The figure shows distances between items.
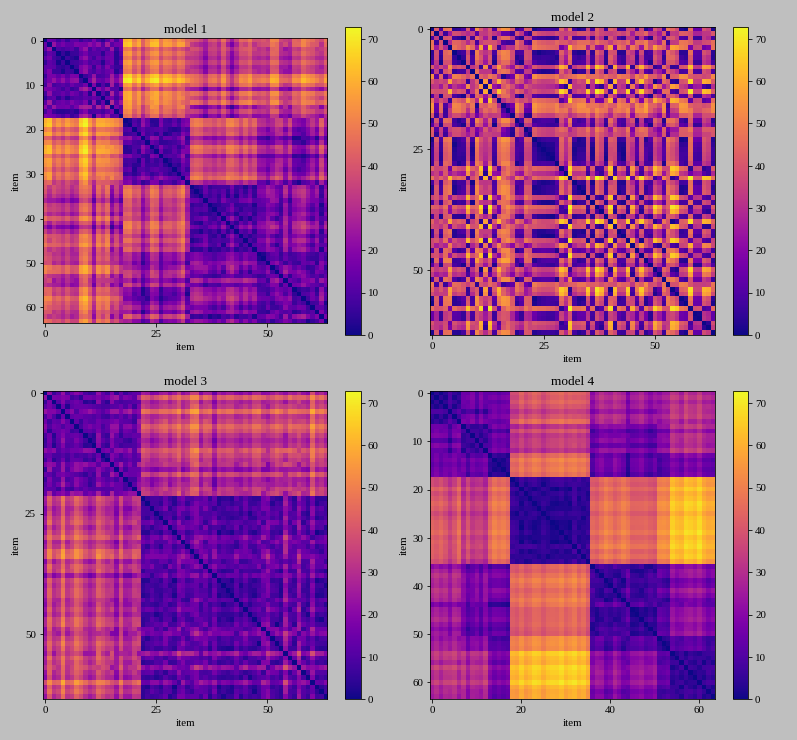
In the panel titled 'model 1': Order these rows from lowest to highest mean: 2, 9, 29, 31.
29, 2, 31, 9
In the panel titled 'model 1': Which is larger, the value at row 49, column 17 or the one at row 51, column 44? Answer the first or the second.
the first
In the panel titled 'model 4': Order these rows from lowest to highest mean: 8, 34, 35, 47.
8, 47, 35, 34
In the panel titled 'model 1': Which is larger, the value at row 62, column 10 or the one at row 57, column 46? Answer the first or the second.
the first
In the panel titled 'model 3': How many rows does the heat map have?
64
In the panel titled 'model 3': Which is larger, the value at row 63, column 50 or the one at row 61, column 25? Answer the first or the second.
the first
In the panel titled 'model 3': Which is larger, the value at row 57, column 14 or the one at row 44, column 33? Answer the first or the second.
the first
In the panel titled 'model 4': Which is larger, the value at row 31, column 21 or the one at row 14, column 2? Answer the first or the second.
the second
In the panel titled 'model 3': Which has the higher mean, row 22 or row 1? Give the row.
1
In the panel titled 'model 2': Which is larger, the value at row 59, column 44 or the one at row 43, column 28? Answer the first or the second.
the first
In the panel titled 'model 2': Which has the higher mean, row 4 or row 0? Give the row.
4
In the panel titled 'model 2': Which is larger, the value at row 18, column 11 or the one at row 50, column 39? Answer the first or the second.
the second
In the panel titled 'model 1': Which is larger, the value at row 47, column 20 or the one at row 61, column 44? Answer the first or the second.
the first
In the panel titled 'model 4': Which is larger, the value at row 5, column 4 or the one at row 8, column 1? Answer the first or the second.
the second
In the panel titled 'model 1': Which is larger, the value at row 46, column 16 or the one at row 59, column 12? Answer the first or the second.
the second
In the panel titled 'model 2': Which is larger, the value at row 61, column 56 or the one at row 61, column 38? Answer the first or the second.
the first
